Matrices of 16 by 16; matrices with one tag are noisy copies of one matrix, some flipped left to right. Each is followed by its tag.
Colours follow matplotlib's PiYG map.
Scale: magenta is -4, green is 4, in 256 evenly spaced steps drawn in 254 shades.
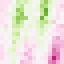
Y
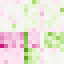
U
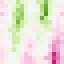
Y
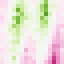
Y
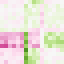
U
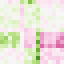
U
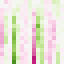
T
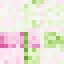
U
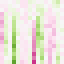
T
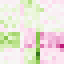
U
